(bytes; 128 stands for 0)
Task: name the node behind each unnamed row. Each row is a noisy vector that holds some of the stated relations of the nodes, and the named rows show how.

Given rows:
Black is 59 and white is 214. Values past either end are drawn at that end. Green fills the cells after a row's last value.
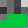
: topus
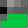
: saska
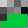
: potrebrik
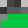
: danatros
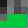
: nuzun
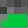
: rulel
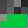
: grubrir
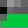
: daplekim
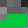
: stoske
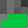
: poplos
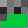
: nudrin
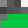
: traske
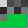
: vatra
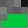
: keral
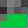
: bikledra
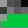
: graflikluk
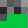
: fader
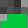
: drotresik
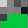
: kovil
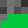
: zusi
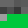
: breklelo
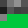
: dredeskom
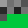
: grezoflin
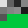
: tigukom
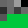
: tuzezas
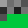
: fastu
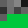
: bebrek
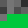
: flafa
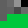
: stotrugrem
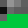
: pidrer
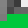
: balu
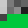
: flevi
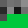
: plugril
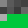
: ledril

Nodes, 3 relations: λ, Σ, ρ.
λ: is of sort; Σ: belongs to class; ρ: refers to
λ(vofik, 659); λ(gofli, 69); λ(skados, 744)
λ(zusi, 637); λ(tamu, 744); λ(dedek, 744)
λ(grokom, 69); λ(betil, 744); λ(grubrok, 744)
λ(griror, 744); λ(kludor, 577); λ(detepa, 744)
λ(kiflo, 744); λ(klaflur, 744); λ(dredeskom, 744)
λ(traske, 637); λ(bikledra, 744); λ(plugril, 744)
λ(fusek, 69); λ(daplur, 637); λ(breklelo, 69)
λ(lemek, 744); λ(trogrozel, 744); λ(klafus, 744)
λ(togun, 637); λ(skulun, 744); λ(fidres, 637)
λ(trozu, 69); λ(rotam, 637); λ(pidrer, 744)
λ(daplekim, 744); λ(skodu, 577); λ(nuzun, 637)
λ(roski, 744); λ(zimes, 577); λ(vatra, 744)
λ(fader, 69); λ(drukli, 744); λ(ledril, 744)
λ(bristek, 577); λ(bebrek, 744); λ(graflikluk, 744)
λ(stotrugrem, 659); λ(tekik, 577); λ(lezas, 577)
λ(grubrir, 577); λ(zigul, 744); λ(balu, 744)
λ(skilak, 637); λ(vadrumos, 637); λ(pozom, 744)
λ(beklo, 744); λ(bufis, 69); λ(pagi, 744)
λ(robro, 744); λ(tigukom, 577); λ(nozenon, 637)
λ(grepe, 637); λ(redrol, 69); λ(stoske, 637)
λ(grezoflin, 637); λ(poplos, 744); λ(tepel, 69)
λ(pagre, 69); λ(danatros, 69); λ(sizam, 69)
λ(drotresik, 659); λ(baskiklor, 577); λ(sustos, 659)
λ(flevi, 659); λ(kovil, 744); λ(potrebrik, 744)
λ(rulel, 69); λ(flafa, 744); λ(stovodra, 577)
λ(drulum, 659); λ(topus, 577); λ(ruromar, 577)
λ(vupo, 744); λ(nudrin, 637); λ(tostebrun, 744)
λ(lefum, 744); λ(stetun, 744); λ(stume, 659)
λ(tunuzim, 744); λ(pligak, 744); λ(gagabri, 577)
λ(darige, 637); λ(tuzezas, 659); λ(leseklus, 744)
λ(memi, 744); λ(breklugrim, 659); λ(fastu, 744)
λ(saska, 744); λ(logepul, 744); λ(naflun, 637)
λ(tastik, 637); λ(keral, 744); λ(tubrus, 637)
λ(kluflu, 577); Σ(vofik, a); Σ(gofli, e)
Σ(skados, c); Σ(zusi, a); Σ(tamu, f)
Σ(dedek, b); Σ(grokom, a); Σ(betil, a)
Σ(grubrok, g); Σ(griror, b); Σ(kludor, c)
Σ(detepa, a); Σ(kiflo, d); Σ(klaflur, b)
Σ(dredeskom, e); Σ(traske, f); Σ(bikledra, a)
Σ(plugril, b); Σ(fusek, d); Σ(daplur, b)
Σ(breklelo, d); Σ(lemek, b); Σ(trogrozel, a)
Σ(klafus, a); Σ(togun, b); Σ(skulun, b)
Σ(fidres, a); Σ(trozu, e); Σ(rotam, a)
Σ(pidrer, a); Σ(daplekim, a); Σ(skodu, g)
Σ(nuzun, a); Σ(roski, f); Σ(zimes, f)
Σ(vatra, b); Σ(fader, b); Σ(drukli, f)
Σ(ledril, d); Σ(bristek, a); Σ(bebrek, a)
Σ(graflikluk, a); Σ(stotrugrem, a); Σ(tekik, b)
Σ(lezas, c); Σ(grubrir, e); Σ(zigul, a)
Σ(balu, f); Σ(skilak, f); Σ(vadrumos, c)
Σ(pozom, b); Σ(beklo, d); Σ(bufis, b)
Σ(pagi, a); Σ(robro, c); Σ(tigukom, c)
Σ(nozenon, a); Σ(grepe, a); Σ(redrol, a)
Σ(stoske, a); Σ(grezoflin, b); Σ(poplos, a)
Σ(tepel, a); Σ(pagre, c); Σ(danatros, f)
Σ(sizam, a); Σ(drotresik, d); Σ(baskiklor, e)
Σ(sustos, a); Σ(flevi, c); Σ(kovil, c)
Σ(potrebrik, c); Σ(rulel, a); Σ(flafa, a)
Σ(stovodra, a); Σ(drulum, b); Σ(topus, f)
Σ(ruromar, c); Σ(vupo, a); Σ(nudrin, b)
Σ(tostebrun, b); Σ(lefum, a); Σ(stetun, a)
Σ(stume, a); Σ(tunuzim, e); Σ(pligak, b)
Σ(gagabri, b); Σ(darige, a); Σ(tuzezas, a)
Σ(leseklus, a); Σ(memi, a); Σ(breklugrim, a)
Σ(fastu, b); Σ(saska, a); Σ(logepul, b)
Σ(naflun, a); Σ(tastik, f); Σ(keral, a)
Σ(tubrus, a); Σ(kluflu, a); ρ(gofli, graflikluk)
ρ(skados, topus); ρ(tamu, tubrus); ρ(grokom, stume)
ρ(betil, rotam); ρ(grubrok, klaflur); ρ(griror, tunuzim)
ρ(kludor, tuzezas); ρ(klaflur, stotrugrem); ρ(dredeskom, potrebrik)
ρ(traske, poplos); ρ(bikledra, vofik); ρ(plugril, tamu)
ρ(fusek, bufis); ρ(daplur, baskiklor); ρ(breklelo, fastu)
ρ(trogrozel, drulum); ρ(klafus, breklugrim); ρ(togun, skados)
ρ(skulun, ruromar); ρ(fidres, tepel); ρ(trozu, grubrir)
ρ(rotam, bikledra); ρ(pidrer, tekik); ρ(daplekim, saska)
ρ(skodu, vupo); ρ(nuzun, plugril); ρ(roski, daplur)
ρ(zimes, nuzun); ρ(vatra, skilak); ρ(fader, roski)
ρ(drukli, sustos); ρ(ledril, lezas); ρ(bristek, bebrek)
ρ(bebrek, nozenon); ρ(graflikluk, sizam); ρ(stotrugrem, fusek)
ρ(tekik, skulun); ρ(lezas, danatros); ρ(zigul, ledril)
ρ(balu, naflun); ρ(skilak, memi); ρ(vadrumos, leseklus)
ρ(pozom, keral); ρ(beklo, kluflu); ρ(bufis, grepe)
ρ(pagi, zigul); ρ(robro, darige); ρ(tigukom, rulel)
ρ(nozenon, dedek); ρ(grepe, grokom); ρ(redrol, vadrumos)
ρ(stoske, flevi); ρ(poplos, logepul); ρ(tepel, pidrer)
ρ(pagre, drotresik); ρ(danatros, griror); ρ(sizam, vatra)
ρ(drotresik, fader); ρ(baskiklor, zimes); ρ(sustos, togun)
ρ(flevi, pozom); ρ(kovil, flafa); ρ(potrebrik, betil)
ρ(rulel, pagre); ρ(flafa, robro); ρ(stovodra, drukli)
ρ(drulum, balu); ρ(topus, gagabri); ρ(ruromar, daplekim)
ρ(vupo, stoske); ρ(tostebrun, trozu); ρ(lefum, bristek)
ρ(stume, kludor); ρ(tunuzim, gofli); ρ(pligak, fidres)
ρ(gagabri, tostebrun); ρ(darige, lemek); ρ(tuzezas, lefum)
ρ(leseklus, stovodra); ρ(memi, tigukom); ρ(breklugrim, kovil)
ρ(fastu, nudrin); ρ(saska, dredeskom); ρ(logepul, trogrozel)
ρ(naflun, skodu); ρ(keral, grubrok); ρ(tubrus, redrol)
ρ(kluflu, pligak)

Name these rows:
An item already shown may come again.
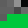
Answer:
stotrugrem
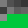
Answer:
memi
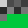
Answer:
vatra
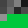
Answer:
trozu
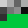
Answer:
ruromar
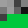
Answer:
vadrumos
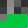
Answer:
leseklus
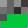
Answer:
pozom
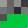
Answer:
pozom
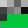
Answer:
ruromar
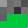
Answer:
drulum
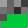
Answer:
pozom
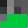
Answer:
tubrus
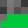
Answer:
vofik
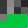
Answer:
stovodra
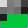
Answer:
kludor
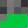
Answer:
vofik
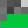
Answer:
grubrok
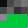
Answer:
baskiklor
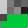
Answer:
flevi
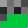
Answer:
dedek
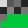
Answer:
griror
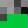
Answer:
vadrumos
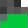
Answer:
zimes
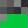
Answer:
fusek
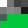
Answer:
lezas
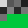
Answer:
griror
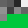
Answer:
skodu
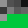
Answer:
sizam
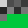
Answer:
vatra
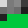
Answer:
kludor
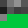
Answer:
dredeskom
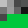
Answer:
skados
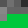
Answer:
naflun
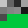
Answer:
pagre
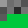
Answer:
logepul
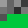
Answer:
pozom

